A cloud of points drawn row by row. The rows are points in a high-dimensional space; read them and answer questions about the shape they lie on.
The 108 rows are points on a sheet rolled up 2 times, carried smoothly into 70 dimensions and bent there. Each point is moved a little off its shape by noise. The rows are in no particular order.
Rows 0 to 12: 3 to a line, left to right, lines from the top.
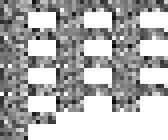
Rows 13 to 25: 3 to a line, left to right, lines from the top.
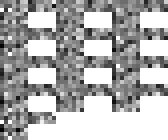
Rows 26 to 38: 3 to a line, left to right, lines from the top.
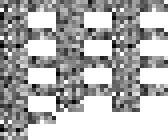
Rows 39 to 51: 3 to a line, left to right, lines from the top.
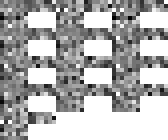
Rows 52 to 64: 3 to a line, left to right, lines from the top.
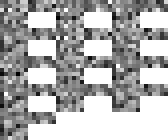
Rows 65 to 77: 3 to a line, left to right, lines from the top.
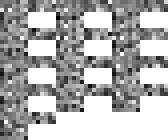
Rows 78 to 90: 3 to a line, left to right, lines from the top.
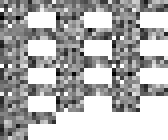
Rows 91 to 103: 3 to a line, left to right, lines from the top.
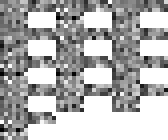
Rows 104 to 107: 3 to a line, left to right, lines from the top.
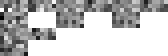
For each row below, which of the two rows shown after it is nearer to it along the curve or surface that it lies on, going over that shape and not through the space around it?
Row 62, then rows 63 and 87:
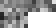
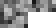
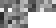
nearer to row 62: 63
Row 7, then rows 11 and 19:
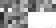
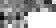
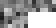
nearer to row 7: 11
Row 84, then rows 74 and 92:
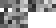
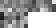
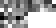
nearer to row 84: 92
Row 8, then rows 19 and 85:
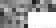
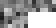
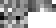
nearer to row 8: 19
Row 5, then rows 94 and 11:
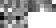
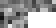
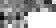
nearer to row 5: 11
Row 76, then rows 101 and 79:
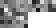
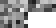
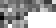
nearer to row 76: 101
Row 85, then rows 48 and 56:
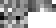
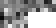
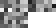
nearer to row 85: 48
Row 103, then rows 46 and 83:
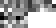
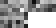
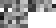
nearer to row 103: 83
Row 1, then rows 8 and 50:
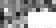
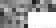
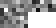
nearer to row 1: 50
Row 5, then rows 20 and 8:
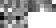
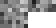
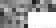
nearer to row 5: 20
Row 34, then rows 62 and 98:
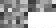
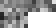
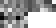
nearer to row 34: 98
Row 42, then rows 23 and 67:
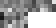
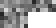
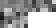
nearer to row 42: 67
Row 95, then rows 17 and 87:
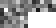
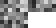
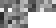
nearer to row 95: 17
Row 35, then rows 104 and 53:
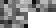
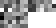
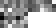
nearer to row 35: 104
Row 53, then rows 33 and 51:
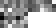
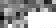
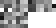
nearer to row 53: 33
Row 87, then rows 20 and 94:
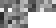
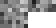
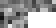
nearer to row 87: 20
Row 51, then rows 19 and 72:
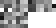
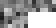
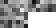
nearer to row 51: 72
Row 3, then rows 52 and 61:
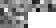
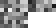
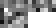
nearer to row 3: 61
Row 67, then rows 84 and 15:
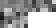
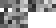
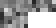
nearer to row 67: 15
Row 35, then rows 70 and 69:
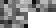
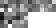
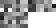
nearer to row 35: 69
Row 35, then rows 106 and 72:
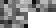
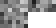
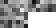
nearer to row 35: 72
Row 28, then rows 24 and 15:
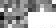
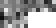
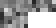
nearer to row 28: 24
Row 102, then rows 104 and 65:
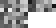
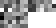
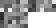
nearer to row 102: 104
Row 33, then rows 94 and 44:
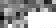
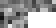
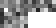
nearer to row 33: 44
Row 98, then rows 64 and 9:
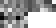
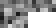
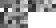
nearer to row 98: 64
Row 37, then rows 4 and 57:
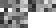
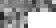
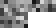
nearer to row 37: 57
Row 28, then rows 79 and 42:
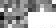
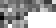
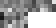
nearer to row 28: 79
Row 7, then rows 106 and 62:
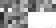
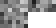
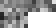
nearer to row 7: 106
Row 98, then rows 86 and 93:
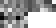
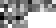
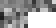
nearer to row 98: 93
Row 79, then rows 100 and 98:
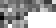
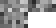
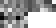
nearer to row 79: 98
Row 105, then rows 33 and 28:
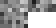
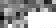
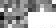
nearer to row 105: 28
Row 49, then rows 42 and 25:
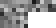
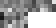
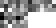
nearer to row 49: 42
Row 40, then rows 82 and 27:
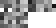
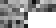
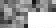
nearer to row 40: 82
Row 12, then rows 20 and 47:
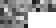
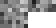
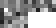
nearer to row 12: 47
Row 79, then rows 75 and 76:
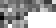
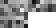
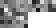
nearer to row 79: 76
